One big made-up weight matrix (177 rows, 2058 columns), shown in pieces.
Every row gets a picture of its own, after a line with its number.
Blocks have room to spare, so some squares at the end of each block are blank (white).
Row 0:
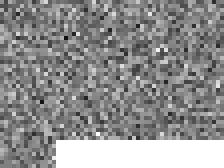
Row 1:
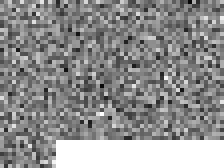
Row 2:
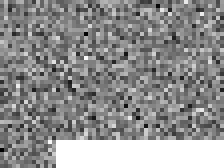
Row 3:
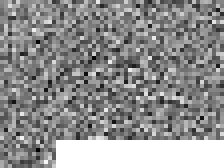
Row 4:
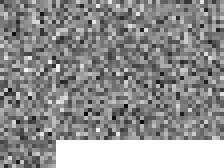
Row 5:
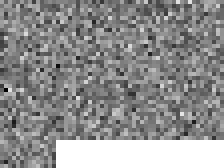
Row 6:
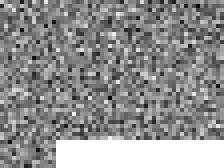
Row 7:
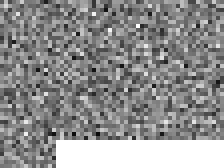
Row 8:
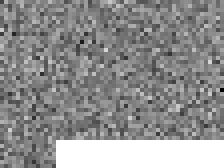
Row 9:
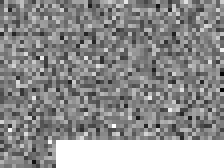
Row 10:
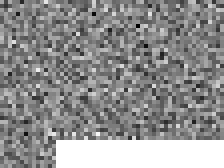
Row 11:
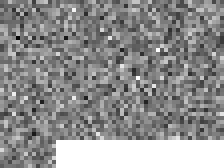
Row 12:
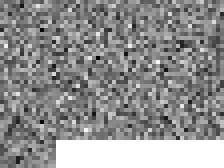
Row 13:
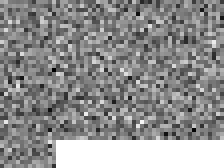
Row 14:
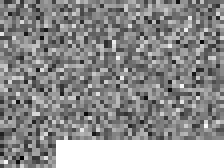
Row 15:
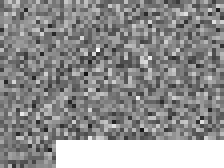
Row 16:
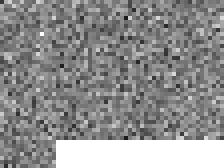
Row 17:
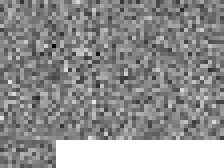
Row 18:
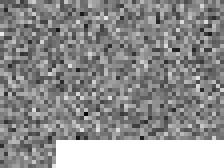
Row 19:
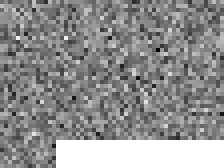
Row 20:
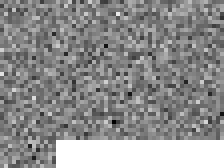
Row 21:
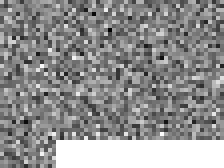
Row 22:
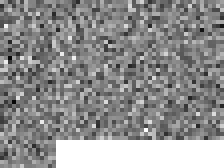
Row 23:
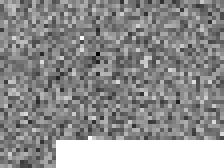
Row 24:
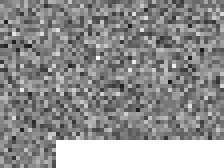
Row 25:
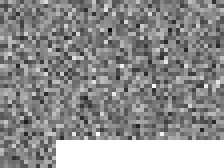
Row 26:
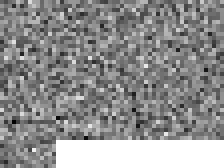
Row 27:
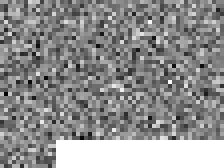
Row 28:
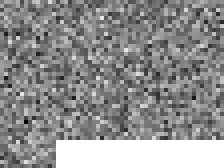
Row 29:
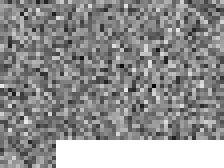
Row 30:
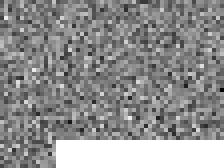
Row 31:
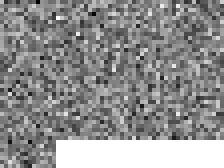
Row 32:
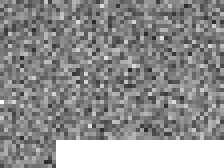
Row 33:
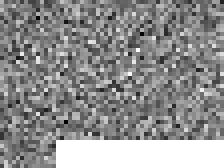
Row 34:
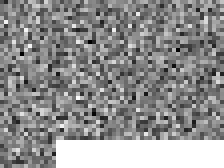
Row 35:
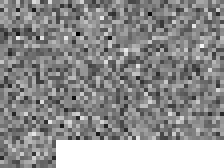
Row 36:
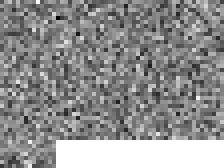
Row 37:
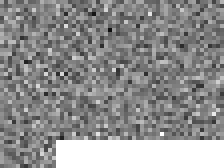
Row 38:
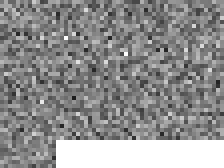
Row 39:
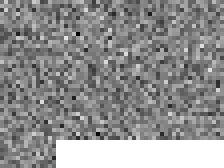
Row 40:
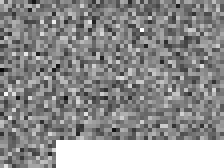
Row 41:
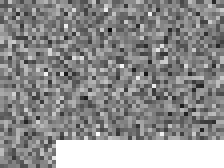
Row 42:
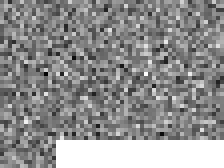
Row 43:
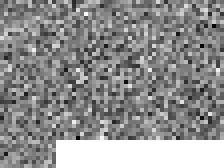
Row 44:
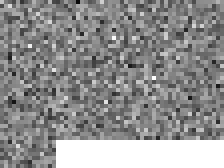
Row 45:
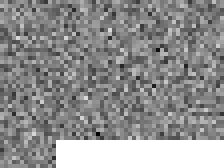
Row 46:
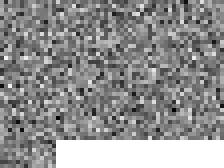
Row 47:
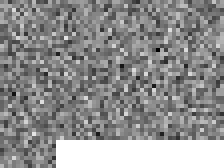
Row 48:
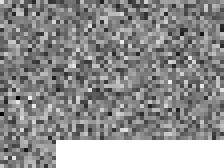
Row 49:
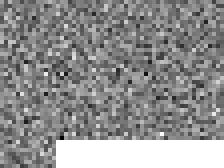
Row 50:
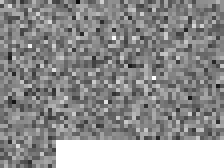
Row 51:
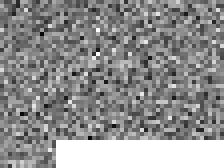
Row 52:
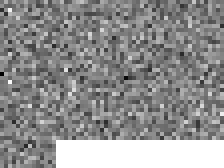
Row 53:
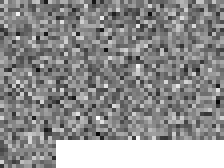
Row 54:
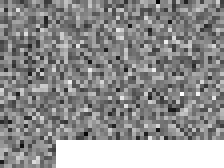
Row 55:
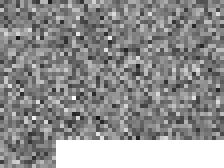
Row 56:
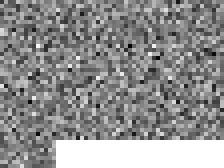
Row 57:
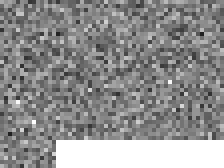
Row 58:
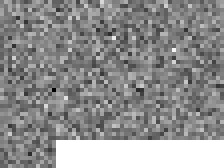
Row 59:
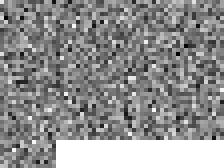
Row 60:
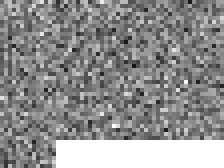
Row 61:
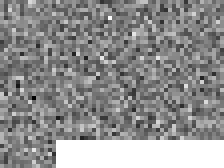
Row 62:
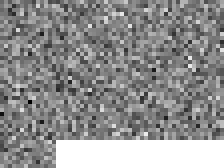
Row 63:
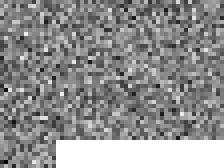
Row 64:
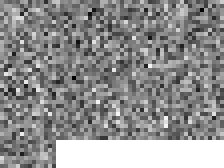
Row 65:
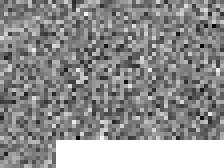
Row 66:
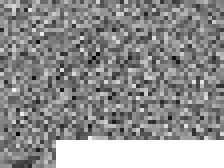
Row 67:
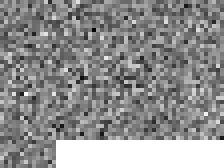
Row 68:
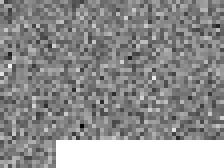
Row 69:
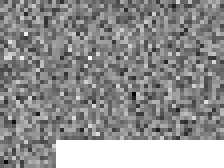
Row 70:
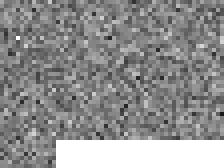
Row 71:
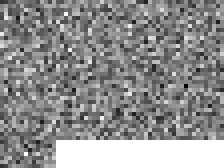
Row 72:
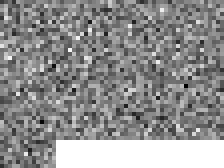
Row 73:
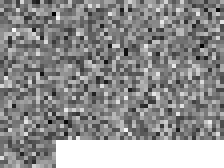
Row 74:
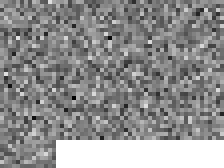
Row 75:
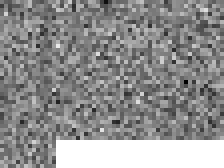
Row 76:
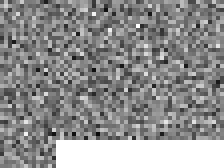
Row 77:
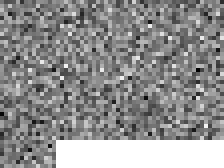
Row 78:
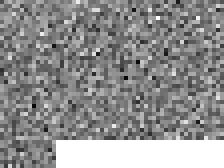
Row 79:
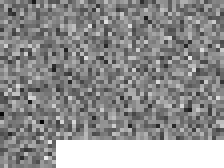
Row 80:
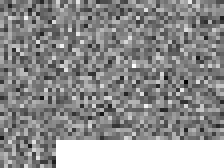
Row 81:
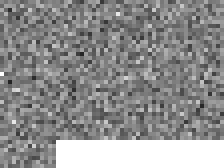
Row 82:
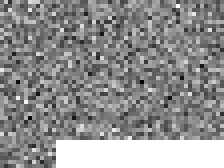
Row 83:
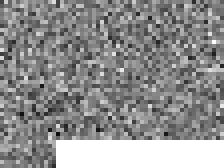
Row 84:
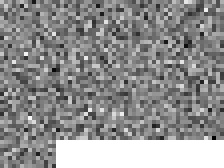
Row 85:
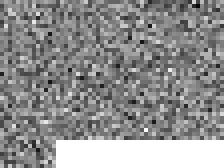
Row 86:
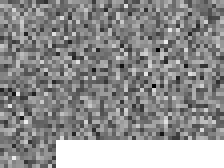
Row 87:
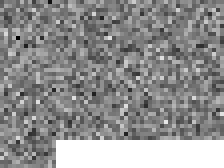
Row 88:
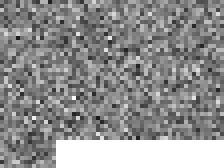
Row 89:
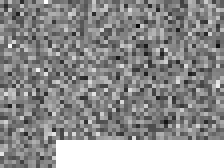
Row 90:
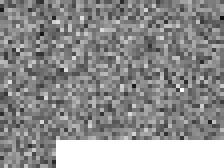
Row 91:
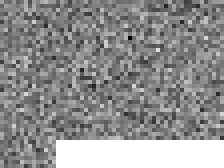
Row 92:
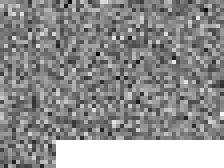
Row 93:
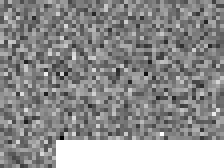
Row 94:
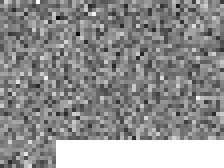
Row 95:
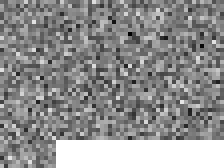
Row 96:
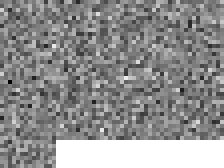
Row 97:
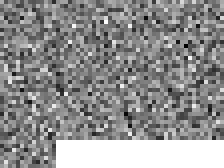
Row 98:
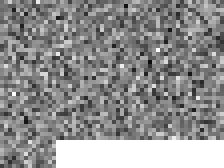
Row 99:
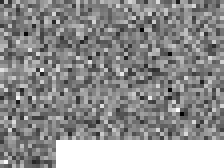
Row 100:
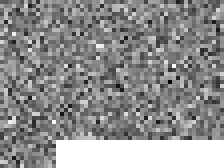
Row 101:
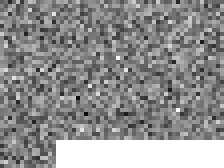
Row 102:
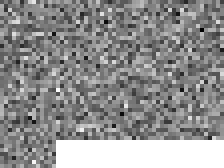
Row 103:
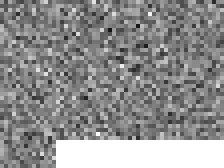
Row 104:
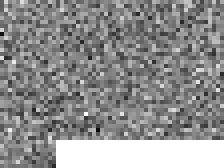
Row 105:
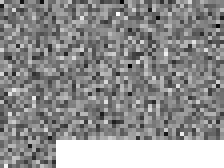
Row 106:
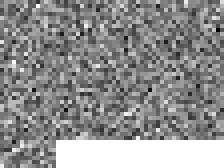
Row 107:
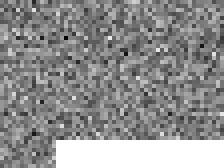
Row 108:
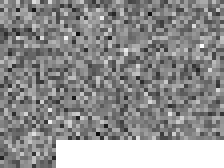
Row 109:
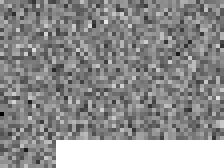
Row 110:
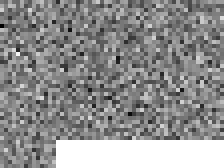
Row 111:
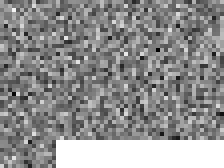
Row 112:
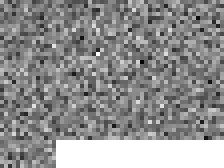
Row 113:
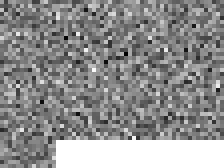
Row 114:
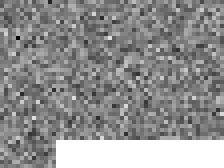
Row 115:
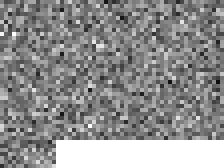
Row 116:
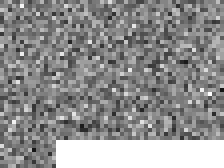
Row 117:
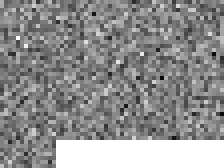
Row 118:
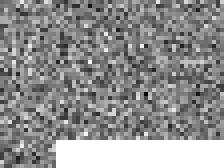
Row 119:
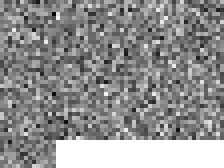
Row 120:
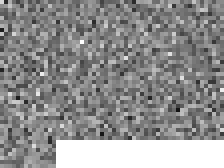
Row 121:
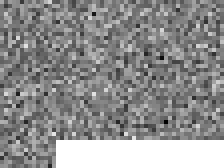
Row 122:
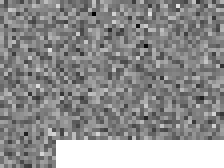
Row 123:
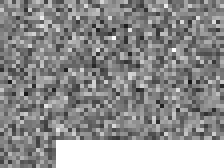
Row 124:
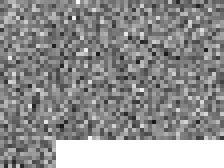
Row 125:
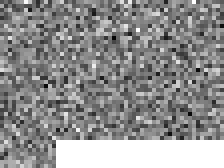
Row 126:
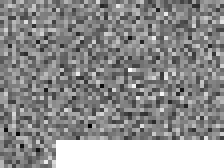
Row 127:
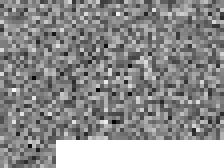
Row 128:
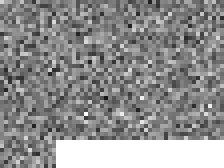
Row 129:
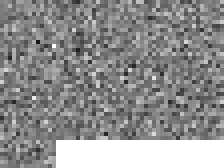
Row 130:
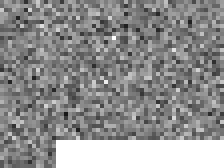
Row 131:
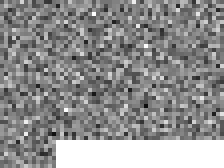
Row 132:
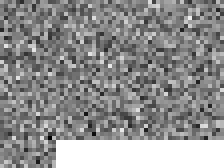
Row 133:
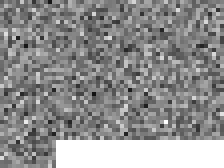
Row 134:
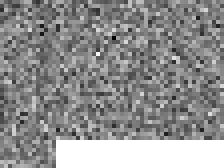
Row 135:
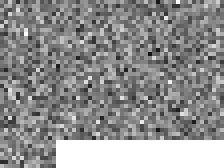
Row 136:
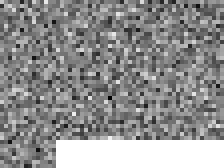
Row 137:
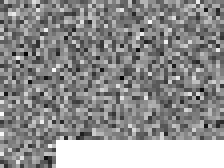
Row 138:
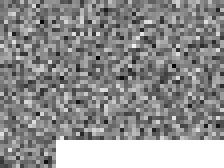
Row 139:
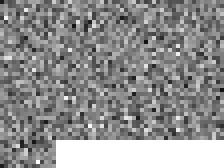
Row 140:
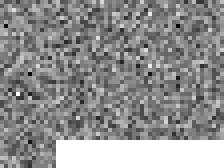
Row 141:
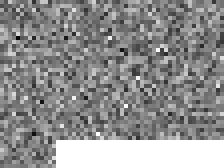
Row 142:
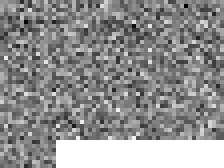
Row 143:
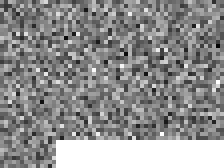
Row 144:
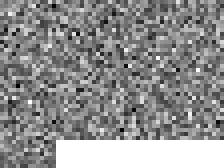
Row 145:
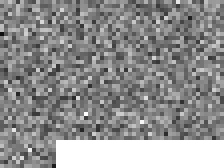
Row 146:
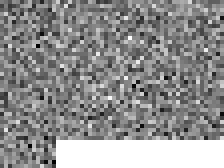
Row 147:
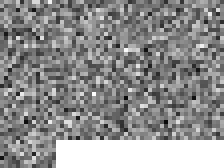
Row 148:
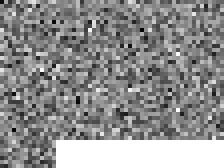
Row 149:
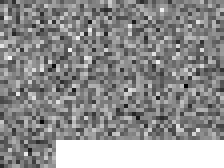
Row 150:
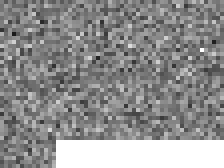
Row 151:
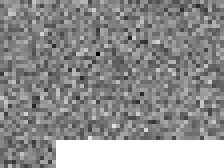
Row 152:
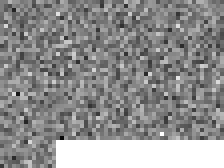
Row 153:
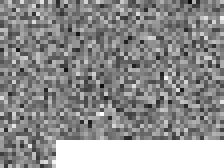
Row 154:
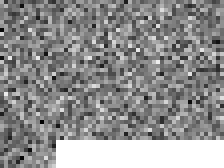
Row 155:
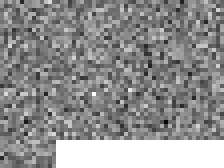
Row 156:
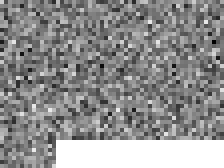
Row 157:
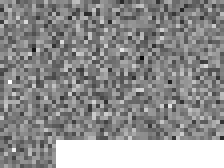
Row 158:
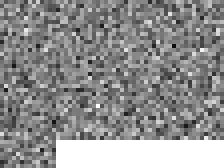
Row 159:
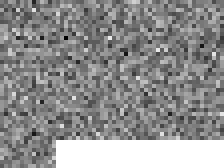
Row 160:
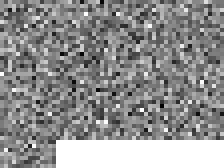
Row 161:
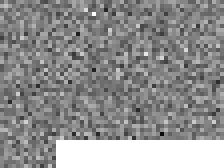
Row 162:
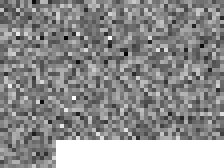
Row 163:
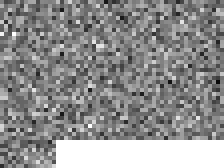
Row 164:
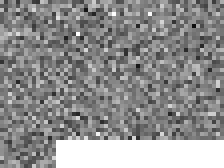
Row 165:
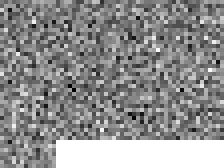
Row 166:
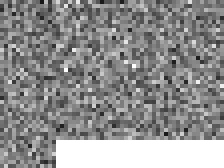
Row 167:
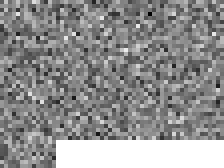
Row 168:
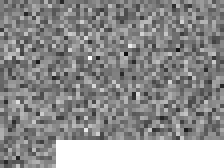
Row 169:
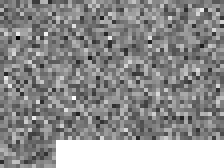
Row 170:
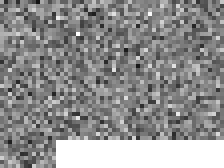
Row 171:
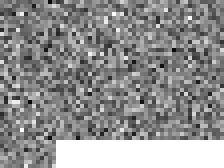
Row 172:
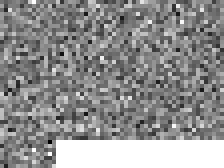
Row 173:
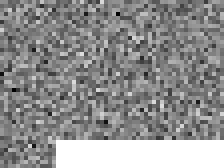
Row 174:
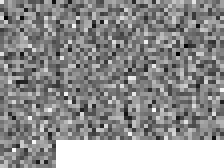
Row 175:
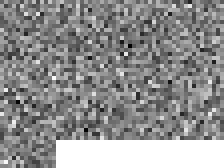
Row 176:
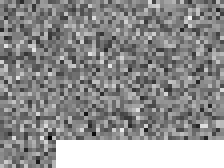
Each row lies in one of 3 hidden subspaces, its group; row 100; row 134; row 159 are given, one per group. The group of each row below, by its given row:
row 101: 100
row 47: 159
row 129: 134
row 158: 100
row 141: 159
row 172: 100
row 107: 159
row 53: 159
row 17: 134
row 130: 134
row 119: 159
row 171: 100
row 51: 134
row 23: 134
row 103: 159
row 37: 159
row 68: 134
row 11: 159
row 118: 100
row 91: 134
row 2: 100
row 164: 159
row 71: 100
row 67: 134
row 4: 100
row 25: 159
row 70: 159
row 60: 134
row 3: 134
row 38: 159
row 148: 100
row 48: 100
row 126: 134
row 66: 134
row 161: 159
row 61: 100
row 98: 159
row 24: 100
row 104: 100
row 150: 100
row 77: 100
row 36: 159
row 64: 159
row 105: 134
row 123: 134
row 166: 134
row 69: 100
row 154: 100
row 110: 134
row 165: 134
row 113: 159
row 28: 159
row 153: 134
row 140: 159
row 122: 159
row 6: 134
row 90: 134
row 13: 100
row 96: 134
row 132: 100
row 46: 100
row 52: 134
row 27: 100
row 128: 100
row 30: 100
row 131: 159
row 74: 159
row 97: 100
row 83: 100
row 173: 134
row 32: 134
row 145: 100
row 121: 159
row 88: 159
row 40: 100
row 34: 100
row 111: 159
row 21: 159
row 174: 100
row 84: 100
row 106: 100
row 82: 100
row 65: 134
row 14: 100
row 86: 159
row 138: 100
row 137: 100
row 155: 159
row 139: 100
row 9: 100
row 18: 100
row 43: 134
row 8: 100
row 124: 134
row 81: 134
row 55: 159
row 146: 134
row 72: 100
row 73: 159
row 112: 134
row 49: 159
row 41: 159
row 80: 134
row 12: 100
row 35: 159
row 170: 159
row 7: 159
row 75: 134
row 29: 159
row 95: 134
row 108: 159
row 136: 134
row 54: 100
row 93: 159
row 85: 134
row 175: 100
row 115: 100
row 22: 134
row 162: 159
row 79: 100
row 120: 100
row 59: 100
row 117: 159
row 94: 159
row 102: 100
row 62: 100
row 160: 134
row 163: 100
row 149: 100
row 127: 134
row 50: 134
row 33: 100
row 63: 100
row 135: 100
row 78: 134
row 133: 159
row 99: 100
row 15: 134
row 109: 100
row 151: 134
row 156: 100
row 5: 100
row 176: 100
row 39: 159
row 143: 159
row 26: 100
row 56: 100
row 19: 159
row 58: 134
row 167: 159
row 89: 159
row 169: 159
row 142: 134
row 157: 134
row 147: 159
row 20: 134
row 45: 159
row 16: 134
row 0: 159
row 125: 134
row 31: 159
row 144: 100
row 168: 100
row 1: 134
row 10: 159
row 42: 159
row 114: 159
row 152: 159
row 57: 100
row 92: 134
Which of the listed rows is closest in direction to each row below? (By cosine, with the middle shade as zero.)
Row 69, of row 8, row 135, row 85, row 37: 135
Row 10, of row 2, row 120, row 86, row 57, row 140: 140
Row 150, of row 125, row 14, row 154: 154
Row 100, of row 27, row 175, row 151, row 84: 175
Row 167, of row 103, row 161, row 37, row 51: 161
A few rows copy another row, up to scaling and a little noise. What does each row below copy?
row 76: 7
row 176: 132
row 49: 93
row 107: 159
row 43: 65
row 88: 55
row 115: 163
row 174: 59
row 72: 149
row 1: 153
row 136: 6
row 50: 44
